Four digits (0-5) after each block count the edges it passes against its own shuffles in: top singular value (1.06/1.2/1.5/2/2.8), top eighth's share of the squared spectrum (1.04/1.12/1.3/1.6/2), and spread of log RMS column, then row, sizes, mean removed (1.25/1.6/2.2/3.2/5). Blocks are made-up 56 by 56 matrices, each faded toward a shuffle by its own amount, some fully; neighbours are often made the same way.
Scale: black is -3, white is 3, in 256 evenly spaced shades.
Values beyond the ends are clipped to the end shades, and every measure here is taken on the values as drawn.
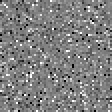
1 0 0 0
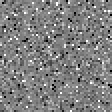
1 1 0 0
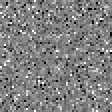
1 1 0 0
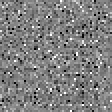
3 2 1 0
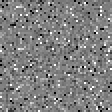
0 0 0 0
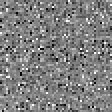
3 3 1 1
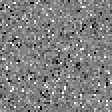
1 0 0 0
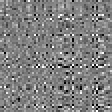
5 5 3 3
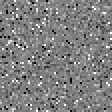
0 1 0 0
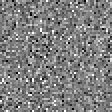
2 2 0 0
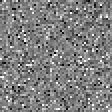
0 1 0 0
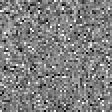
3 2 1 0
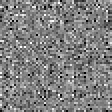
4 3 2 2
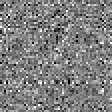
4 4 2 2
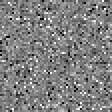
0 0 0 0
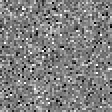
0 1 0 0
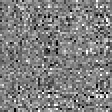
4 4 2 2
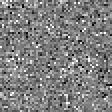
3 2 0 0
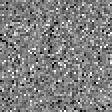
0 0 0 0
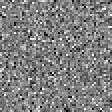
2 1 0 0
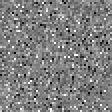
0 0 0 0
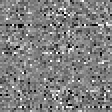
2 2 2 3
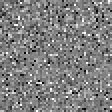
0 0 0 1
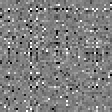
4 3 2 2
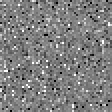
1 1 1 0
